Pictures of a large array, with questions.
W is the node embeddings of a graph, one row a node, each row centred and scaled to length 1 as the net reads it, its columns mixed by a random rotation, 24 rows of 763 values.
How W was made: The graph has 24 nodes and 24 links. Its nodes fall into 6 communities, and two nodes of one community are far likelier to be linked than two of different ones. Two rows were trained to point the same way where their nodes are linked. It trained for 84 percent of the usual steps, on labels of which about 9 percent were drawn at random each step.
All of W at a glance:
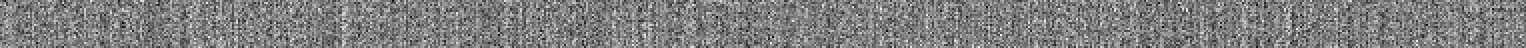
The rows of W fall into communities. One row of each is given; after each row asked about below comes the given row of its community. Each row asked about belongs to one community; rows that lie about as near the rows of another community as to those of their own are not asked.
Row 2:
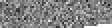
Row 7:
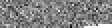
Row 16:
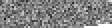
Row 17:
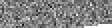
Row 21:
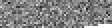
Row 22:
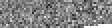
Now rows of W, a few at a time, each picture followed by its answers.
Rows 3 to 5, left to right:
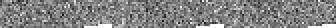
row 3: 16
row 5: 21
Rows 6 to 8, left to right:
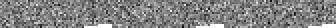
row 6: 17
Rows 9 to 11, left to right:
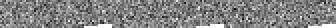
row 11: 2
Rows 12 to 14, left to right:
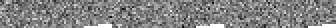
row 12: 16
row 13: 7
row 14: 17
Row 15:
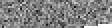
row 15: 16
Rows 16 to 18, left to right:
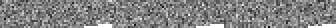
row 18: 2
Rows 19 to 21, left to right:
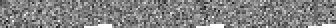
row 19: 17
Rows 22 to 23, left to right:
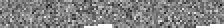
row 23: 2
